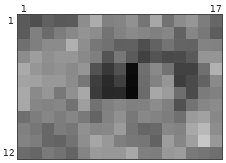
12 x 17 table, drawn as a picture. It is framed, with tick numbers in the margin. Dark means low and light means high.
Odd patch: lower, in the centre. Average level on the scale: 50%. Stripes: none. Ninth with the lowest average: centre.
